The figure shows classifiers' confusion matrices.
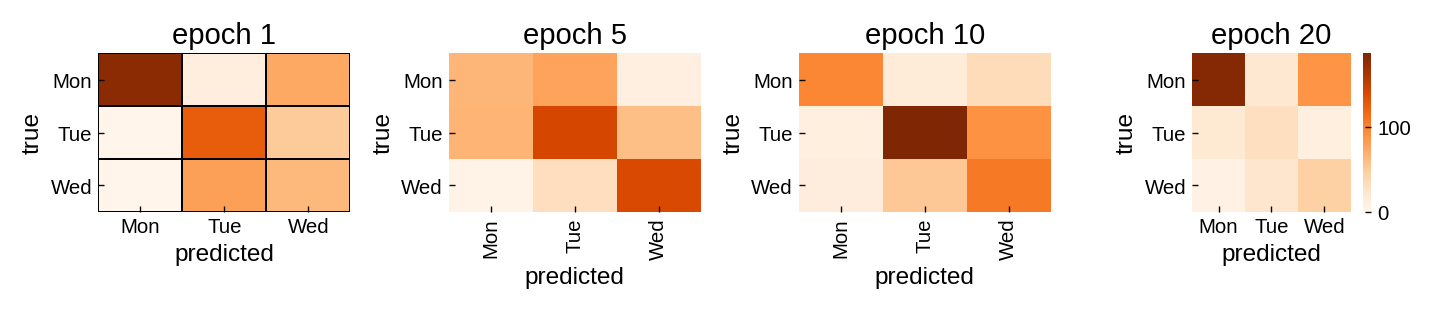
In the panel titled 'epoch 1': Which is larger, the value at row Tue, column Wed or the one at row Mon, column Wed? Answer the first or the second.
the second
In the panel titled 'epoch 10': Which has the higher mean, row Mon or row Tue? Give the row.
Tue
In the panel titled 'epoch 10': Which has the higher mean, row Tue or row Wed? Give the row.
Tue
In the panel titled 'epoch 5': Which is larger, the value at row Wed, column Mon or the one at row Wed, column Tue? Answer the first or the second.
the second
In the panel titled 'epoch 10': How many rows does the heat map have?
3
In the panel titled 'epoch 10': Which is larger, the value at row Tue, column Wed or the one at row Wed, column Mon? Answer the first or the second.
the first
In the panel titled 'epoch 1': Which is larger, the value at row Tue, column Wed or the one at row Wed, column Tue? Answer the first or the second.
the second
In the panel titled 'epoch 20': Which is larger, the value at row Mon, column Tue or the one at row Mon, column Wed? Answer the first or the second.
the second
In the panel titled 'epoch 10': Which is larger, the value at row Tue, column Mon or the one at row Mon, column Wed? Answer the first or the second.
the second
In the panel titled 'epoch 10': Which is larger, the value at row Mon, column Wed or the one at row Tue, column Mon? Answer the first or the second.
the first
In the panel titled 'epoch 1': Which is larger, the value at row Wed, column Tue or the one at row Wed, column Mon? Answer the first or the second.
the first
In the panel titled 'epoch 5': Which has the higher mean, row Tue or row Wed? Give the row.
Tue
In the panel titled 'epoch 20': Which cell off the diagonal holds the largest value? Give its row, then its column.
Mon, Wed
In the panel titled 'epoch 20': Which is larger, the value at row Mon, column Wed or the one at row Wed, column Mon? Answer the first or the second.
the first
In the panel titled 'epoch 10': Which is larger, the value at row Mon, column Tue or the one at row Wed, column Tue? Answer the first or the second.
the second
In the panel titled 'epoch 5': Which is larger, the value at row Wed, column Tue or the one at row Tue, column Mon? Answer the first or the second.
the second
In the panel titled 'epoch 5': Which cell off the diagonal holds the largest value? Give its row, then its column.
Mon, Tue
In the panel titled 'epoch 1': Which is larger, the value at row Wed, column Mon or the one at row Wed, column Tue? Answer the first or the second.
the second
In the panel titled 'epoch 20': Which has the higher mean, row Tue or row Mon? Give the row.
Mon
